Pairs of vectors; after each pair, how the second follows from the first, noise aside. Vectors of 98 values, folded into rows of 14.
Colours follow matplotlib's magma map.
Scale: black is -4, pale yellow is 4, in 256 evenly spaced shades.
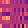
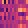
reversed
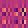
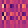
reversed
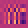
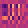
reversed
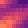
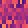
sign-scrambled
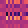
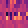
sign-scrambled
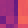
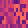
sign-scrambled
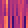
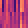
reversed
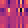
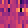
sign-scrambled
